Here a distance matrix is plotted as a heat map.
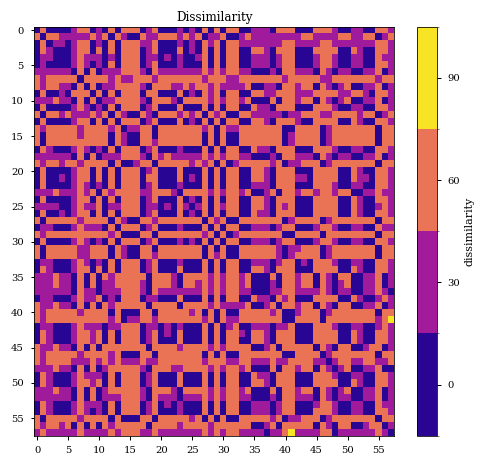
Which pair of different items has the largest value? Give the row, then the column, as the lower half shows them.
57, 41
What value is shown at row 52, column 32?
60
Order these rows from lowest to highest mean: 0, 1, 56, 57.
0, 1, 57, 56
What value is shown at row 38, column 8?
30
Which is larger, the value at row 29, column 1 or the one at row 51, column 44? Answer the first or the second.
the second
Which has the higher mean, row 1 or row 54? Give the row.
1
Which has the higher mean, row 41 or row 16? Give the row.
41
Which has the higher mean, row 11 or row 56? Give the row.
56
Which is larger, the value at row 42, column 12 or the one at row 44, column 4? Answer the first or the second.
the first
